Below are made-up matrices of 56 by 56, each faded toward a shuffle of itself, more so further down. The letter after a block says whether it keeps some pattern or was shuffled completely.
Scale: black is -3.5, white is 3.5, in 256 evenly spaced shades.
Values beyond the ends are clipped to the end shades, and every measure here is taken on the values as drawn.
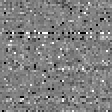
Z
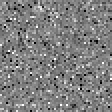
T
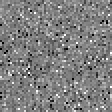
T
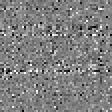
Z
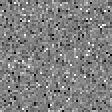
T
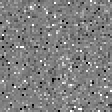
T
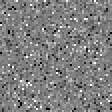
T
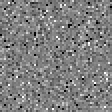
T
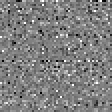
Z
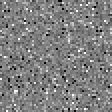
T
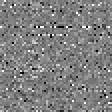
Z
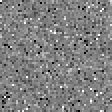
T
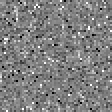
T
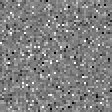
T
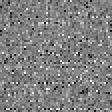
Z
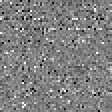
Z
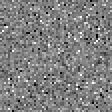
T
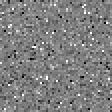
T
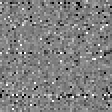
Z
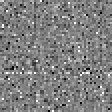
Z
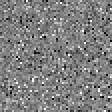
T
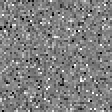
T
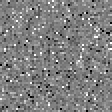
T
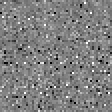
Z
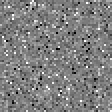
T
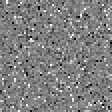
T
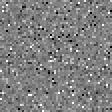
T
